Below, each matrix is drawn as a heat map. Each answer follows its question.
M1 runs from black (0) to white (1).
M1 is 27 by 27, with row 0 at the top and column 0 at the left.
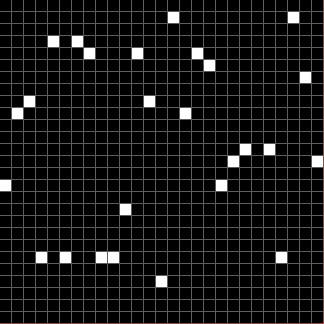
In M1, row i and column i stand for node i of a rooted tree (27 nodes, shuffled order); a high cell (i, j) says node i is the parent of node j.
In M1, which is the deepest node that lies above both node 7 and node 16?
4
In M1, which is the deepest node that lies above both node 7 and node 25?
3
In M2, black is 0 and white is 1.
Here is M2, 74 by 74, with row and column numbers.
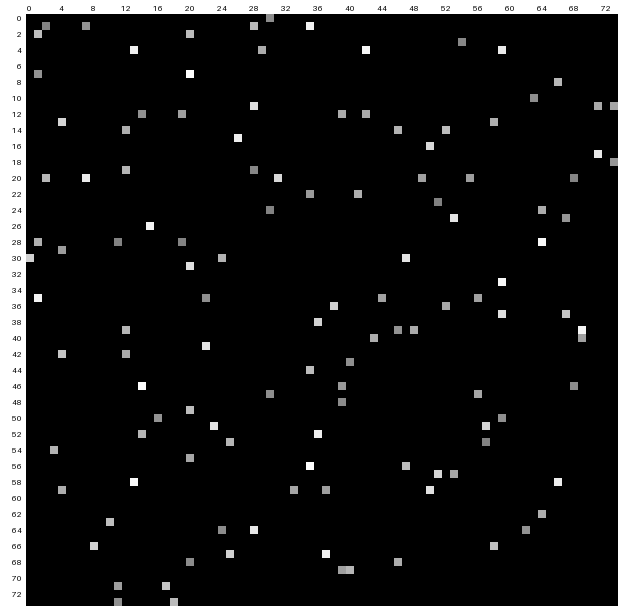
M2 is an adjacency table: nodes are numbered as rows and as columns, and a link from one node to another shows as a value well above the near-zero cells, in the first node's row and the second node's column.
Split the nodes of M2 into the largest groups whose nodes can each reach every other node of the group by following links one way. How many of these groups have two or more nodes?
4
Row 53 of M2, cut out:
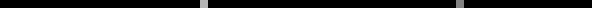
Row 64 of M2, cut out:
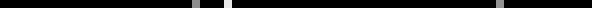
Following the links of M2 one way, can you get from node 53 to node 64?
yes
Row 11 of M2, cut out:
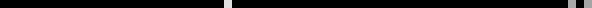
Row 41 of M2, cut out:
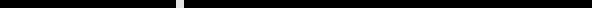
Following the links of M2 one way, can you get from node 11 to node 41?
yes
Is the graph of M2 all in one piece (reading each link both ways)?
no
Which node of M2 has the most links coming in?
node 20
